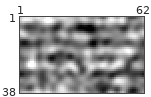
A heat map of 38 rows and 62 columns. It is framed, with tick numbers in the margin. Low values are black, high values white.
There is no overall slope. On average the colour sits 50% of the way up the scale. No lone cell stands out from its neighbours. Horizontal stripes repeat 5 times down the table.
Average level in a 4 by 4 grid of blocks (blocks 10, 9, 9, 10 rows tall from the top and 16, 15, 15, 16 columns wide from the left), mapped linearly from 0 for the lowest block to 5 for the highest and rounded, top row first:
5 3 2 4 | 2 2 2 4 | 4 2 4 2 | 2 4 0 2
